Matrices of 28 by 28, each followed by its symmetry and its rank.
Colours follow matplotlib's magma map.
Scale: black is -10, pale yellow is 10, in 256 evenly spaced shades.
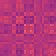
symmetric, rank two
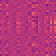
neither, rank three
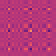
symmetric, rank one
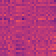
neither, rank three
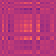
symmetric, rank one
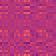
neither, rank two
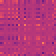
symmetric, rank two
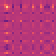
symmetric, rank two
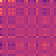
symmetric, rank one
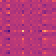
neither, rank two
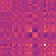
symmetric, rank three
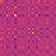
symmetric, rank three
